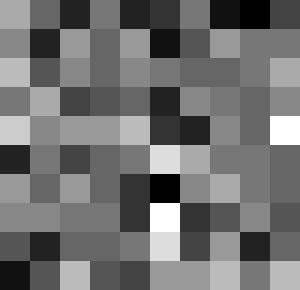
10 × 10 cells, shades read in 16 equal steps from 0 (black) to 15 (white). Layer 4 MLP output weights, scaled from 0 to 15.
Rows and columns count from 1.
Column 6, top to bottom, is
3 1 7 2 3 13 0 15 13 9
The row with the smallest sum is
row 1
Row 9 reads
5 2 6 6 7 13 4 9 2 6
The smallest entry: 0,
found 2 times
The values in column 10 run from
4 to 15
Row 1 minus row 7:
1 0 -7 1 -1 3 -1 -9 -7 -2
